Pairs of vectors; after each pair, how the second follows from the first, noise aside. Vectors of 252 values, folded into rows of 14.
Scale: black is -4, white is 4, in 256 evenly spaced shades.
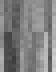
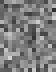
shuffled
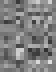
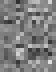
copied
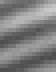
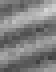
copied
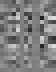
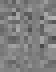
shrunk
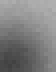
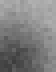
copied
